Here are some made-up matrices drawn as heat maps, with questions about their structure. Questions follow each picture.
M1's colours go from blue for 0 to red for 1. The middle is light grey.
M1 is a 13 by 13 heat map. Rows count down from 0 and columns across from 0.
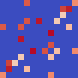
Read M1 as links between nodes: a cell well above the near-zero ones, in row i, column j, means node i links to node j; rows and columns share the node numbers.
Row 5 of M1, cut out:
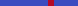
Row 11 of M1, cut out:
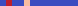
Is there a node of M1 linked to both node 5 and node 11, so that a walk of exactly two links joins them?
no
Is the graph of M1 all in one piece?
yes
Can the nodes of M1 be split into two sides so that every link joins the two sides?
yes
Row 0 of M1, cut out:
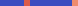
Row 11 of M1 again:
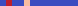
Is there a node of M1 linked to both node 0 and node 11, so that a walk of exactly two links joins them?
yes
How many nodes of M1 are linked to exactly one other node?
4
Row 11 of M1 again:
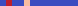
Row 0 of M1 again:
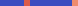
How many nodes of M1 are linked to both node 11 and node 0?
1
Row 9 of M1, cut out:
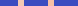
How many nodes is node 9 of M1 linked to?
2
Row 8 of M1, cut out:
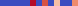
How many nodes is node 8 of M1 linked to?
4
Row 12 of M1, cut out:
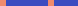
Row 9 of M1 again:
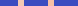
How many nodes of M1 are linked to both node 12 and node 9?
1
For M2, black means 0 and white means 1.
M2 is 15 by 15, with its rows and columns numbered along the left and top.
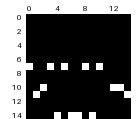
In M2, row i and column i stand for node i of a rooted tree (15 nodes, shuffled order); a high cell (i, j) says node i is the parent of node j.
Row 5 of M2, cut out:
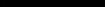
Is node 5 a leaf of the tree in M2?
yes
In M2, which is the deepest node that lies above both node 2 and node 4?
14
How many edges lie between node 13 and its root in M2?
4
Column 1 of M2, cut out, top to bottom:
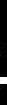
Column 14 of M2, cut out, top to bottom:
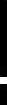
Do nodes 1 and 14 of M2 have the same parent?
yes
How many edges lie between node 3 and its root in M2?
3
